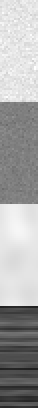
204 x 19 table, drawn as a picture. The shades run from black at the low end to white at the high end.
The table splits into 4 rows of 1 panel. Panel 1,1: very high, fine-grained, faint in contrast. Panel 2,1: middling, fine-grained, faint in contrast. Panel 3,1: very high, smooth, faint in contrast. Panel 4,1: low, streaked across.
